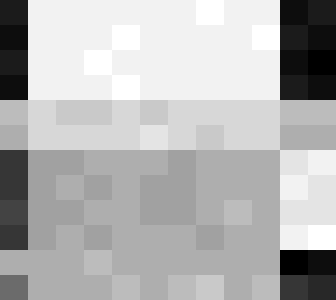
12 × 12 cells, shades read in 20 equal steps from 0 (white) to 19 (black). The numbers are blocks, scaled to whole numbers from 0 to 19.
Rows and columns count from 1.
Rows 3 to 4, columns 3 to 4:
1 0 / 1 1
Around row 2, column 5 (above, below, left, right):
1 1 1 1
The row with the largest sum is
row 11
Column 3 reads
1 1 1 1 4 3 7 6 7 6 6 6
